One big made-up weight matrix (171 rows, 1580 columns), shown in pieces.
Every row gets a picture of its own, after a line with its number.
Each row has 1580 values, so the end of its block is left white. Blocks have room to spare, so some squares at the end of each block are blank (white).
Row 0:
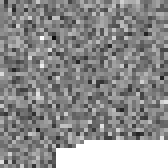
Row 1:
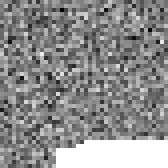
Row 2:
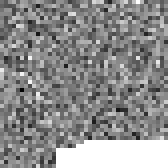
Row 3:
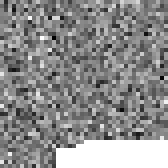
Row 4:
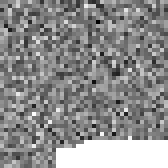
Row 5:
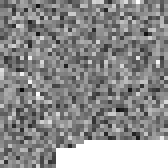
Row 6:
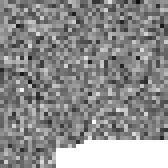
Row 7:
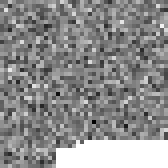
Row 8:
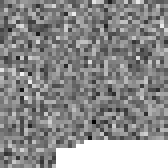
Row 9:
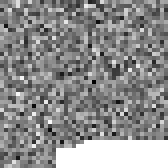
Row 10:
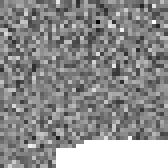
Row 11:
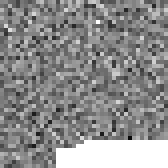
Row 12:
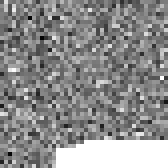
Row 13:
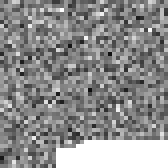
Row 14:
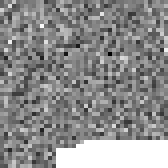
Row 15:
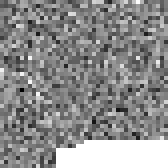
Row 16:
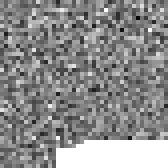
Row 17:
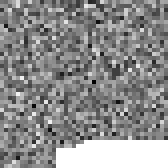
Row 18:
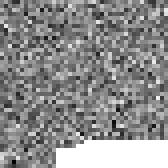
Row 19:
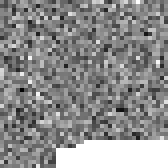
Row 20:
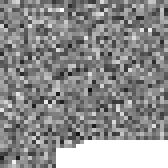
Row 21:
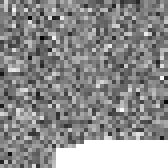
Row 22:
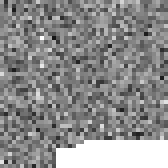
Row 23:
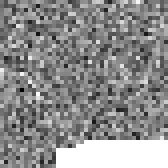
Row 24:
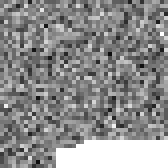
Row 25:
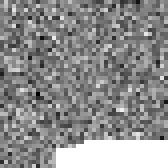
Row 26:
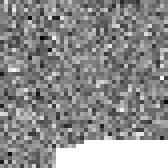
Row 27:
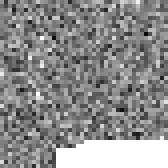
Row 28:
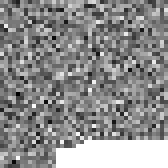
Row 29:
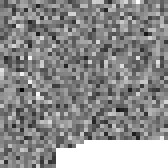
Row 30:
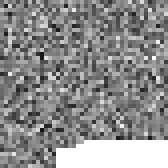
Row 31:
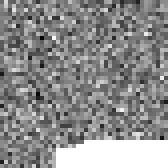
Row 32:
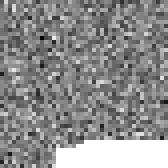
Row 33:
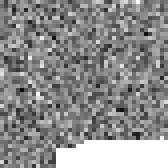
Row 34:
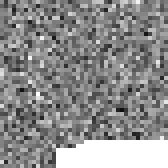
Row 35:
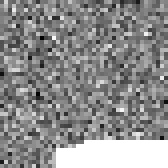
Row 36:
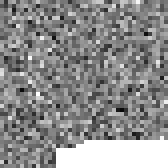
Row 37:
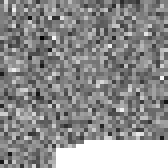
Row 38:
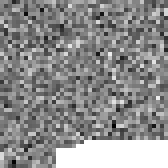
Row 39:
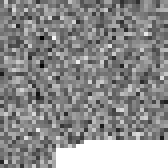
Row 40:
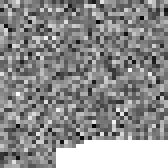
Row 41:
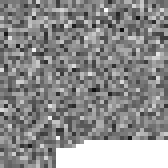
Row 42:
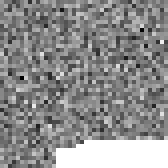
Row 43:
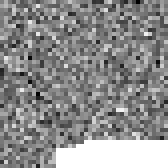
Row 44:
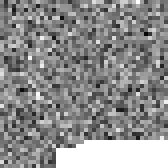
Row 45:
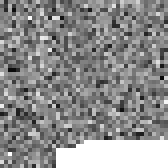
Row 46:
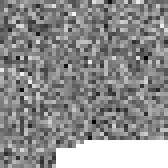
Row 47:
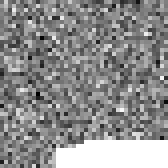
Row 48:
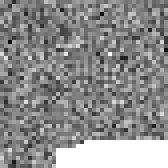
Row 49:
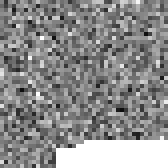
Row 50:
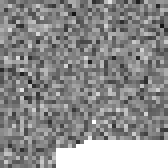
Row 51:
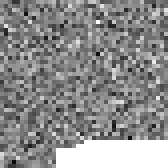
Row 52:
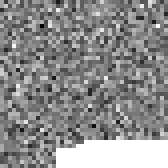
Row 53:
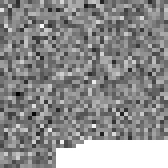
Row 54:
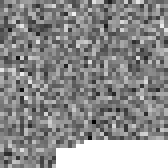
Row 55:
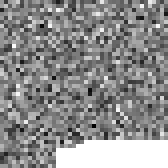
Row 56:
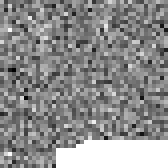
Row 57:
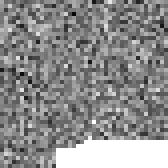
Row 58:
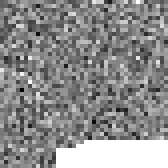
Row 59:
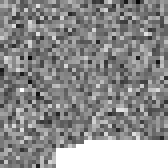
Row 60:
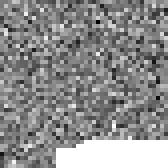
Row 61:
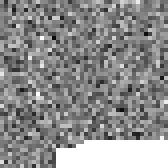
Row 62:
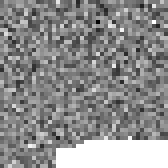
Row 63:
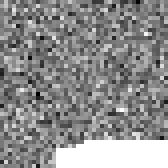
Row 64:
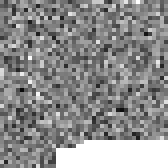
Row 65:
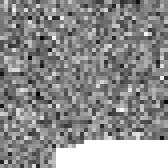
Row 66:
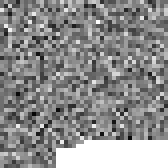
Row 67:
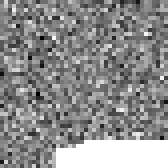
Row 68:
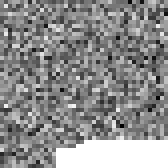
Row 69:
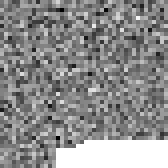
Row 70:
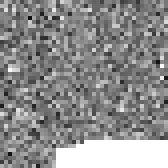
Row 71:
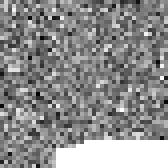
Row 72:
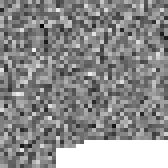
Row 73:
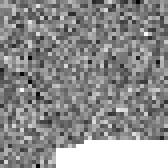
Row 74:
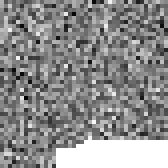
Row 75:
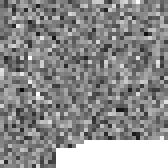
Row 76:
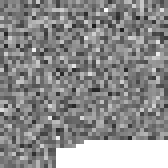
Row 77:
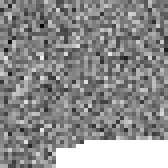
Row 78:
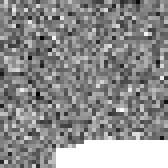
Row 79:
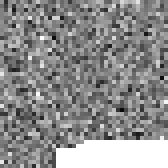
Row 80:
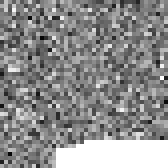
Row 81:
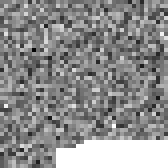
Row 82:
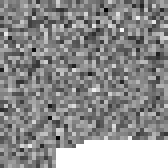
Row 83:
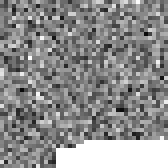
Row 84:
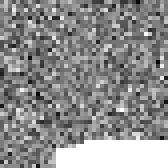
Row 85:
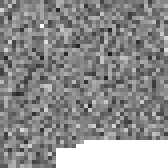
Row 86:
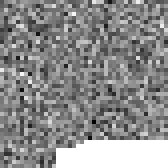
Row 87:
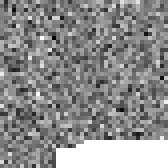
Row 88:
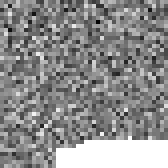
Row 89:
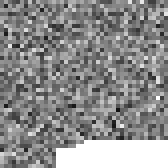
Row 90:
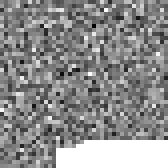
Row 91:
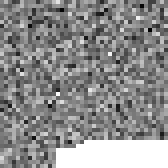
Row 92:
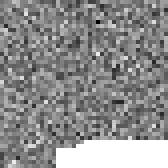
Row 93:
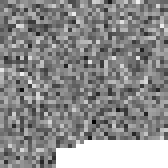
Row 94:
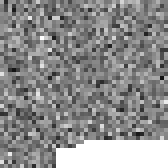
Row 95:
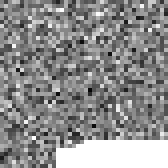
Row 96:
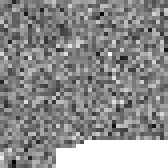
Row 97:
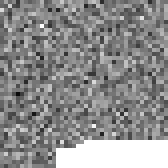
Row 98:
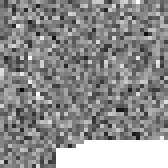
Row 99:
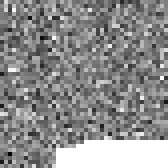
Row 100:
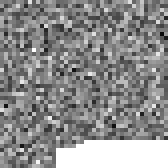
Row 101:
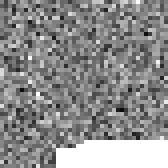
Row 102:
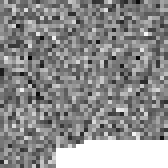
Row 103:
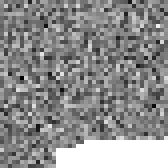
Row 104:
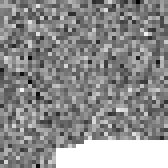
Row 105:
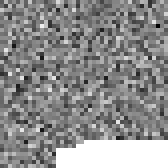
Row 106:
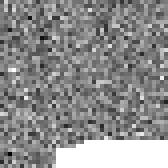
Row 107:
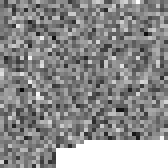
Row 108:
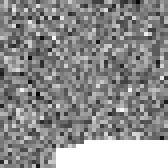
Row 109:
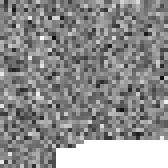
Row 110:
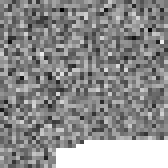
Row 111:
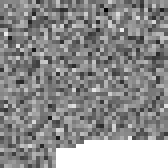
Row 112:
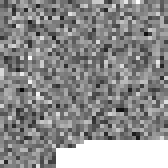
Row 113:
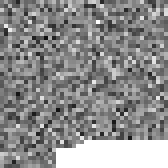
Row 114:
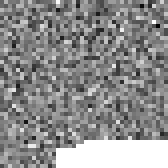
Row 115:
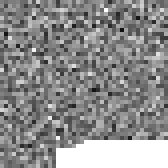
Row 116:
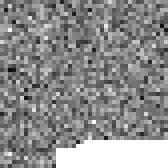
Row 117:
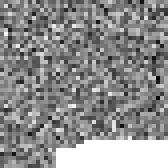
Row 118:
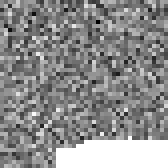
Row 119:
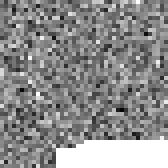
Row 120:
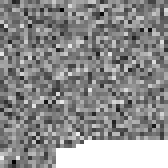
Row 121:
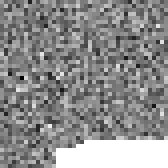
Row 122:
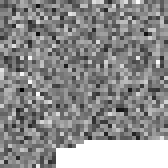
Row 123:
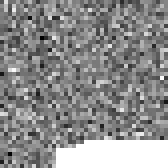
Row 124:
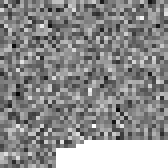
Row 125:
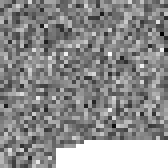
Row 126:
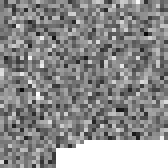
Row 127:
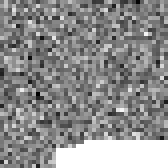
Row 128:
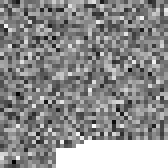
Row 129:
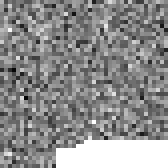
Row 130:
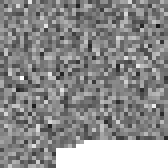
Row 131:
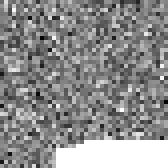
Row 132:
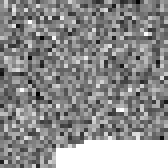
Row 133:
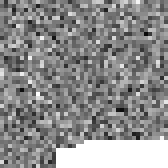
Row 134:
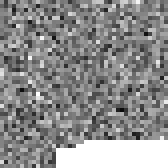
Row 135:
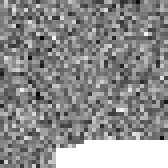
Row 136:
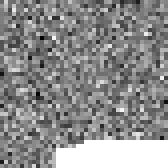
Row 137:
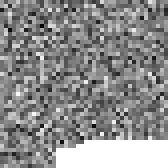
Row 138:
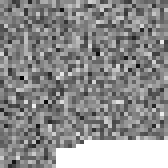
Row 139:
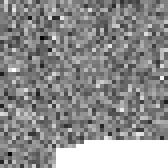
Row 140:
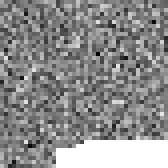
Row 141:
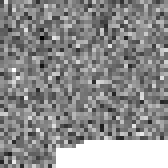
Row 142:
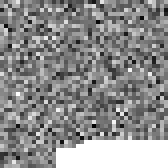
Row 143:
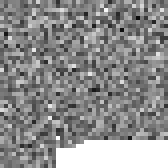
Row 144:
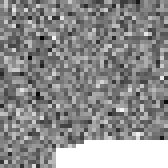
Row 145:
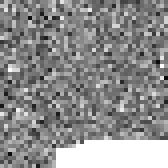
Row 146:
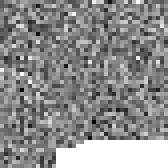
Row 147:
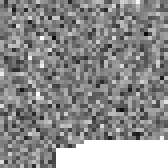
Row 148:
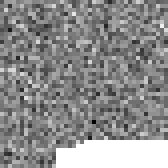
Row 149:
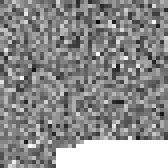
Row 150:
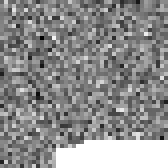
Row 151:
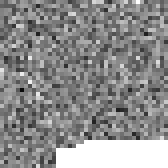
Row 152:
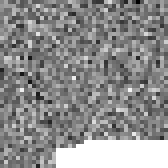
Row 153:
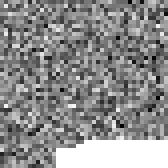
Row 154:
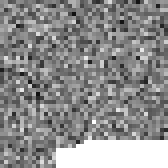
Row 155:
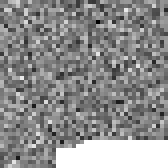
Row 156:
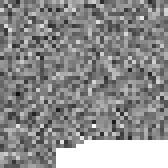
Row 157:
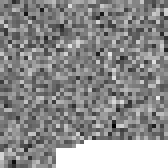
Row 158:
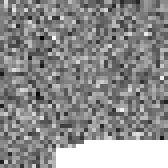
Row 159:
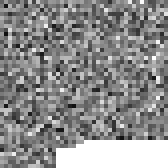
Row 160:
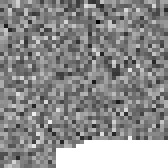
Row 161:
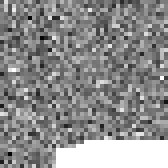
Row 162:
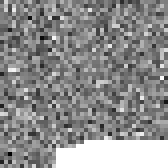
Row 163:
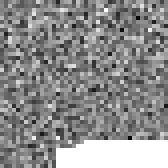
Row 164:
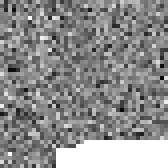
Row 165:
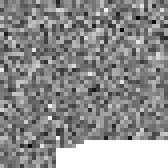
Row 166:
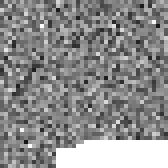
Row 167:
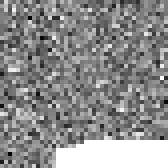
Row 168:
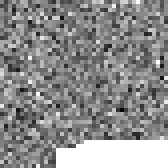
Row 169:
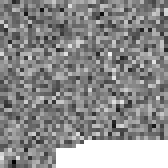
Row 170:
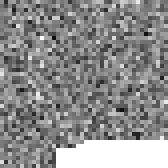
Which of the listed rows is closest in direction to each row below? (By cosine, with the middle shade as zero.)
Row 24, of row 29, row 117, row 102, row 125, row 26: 117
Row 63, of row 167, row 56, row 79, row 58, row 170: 167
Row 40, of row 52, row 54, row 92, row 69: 92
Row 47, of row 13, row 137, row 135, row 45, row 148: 135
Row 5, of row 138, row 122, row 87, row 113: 122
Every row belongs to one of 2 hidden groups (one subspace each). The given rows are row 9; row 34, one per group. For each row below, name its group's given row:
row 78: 34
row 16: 9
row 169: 9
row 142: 9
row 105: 9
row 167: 34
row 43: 34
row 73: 34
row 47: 34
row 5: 34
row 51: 9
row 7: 34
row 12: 34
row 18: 9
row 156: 9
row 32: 34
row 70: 34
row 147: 34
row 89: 9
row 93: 34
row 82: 9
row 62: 9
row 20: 9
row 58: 34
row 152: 34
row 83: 34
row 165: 9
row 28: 9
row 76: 9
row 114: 9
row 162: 34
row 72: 9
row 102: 34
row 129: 34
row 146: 34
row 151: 34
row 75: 34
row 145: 34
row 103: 9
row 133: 34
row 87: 34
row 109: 34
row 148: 34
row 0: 34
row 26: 34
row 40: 9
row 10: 9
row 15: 34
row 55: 9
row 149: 9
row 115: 9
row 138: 9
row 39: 34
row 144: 34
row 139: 34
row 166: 9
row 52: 9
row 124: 9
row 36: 34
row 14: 9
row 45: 34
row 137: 9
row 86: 34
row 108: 34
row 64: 34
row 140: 9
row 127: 34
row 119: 34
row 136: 34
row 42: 9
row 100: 9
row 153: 9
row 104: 34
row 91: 9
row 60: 9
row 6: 34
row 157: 9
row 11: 9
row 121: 9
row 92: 9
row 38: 9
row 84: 34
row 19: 34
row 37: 34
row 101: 34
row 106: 34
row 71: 34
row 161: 34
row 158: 34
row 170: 34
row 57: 34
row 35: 34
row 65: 34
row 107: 34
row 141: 34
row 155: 9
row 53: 9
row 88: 9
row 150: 34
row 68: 9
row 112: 34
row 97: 9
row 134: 34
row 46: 34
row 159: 9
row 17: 9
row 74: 34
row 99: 34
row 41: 9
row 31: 34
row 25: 34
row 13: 9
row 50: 34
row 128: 9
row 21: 34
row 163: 9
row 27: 34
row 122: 34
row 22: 34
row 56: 34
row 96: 9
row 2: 34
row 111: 9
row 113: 9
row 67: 34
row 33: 34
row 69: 9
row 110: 9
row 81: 9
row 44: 34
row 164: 34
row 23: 34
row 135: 34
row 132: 34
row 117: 9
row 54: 34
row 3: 34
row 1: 9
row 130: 9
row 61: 34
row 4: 9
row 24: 9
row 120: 9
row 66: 9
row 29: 34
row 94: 34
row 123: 34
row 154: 34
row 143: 9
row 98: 34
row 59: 34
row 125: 9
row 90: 9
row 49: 34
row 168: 34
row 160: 9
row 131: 34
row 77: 9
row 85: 9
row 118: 9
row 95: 9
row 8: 34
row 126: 34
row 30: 9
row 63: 34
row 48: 9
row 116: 34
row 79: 34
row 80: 34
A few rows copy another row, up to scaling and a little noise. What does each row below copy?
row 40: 142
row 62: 10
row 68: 153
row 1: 110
